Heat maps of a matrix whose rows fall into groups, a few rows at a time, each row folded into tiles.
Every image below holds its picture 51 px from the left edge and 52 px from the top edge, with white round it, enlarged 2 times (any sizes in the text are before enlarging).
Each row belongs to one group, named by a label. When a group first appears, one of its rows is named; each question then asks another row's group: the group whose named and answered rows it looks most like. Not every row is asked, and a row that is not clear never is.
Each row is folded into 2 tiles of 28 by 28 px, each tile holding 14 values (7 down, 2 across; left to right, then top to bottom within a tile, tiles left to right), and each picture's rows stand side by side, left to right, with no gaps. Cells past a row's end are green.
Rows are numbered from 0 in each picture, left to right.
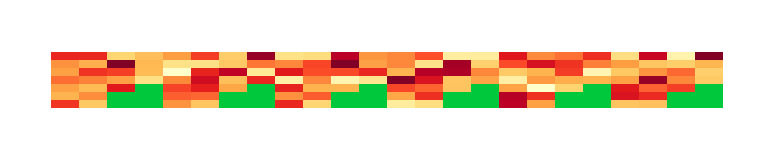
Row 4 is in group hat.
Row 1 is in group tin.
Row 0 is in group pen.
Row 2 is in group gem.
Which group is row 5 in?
tin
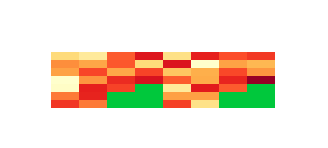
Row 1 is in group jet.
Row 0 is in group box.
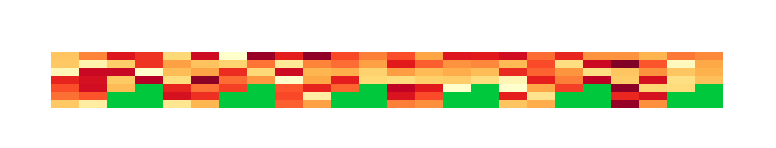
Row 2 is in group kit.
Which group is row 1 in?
tin
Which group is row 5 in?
hat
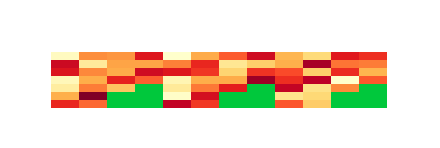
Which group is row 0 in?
box
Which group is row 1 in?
box
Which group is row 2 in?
gem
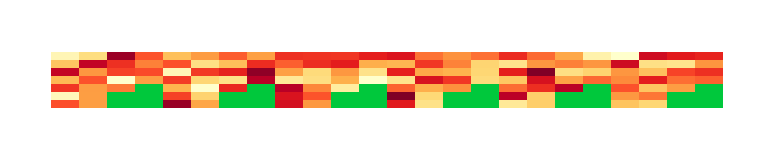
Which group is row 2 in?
hat
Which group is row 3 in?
kit
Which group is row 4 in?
kit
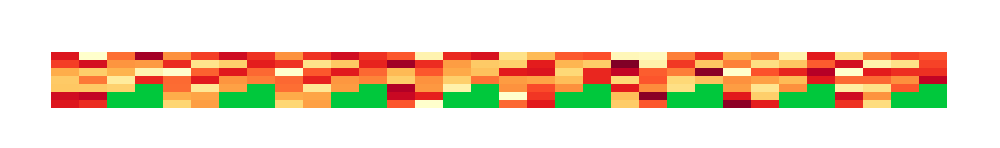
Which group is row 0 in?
hat
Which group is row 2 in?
tin
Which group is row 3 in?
hat
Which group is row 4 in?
box
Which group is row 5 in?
box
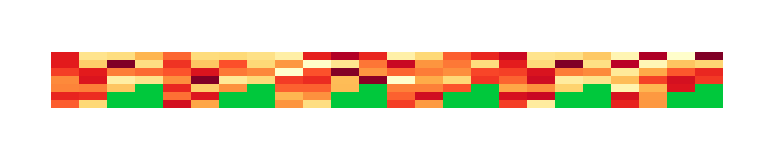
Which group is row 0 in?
pen
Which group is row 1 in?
pen
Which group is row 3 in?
box
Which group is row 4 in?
pen
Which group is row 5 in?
jet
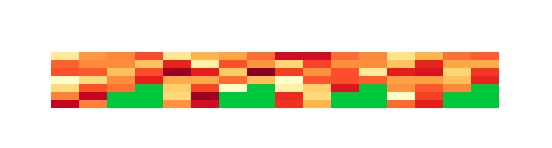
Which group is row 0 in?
box
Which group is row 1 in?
box
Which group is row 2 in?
kit
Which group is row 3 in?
box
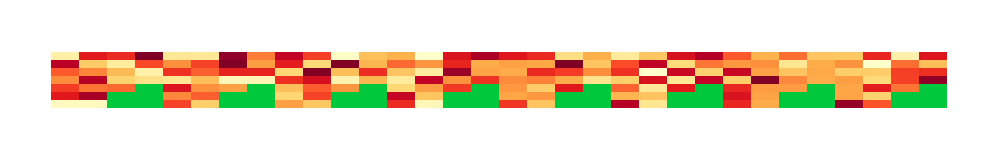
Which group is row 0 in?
tin
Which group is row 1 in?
gem
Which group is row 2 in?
pen
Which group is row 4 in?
pen
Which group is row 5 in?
gem
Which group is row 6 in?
kit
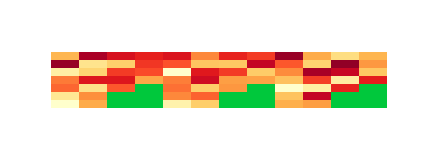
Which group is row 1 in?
tin
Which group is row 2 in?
pen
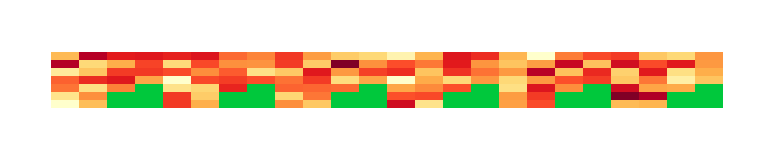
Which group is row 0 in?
tin
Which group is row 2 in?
pen
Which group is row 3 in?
gem
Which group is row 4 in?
box
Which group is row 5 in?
hat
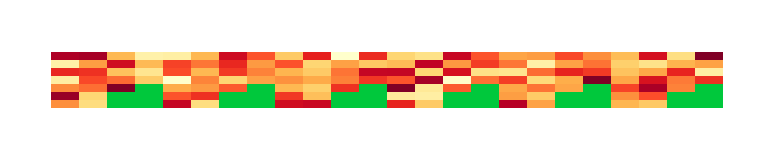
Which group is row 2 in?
jet
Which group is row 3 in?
gem
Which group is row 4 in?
jet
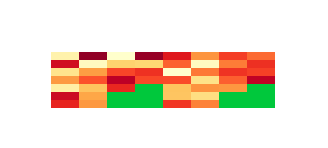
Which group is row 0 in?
jet
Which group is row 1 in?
jet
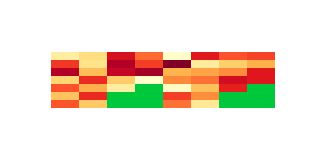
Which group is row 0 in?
gem
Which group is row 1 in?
jet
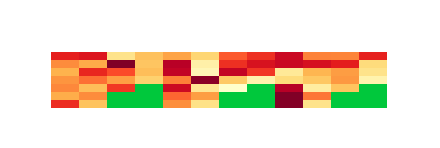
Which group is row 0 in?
pen
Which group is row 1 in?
gem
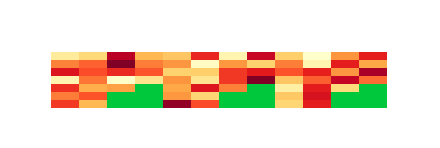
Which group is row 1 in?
jet
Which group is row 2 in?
box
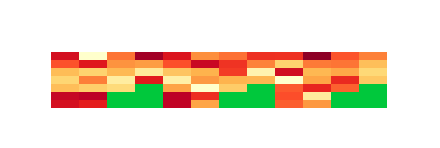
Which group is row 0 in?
hat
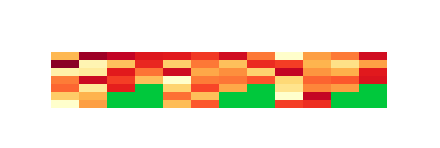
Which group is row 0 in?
tin
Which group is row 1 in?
kit
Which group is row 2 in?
box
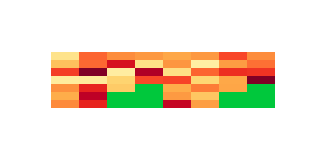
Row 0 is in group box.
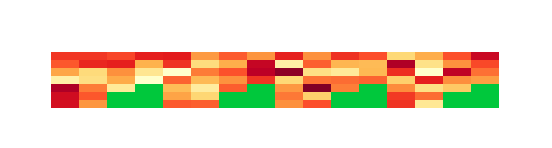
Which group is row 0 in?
hat
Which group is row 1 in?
jet
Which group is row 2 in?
kit
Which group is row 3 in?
gem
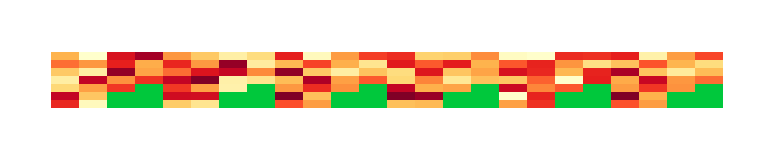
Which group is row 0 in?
gem
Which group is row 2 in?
kit
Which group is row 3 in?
hat
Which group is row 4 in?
box
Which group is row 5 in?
kit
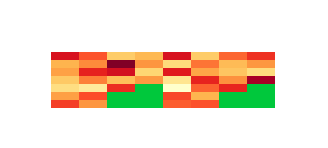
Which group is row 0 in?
pen
